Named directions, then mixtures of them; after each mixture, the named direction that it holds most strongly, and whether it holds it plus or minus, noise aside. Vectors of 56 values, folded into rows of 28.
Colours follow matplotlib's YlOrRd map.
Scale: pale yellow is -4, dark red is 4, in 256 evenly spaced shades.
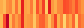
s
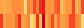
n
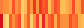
n, plus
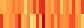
n, plus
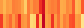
n, plus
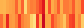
n, plus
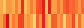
s, plus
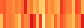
n, minus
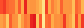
n, minus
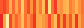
s, minus
